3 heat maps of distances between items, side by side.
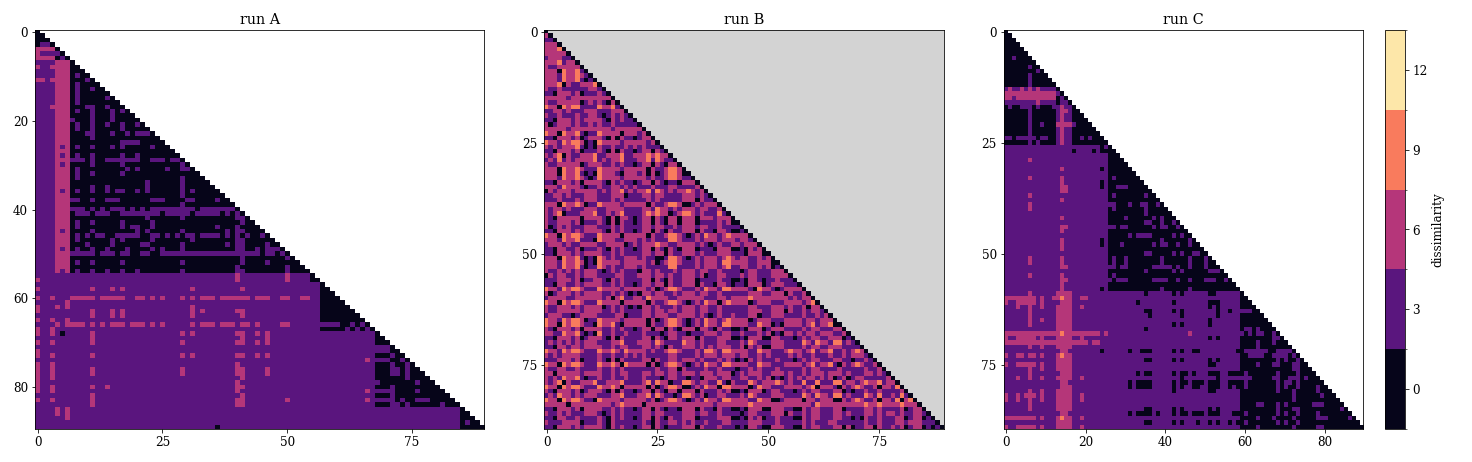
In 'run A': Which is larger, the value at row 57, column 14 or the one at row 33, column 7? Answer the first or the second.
the first
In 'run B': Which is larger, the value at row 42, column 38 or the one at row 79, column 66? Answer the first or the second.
the second
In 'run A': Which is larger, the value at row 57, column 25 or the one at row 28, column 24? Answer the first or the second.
the first
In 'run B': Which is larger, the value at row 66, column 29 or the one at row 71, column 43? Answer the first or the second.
the first
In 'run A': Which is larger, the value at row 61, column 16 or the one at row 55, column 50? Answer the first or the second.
the second
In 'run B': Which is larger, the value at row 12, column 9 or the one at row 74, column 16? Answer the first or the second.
the first
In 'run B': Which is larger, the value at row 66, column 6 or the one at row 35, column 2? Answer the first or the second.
the first
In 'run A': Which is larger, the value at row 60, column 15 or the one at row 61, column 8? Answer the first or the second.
the first
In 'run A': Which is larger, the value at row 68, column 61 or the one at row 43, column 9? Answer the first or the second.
the first
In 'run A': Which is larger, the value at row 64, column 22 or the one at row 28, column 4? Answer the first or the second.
the second
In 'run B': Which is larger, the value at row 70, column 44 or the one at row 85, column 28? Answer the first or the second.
the first
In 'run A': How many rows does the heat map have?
90
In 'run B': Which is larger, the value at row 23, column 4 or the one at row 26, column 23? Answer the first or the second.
the first
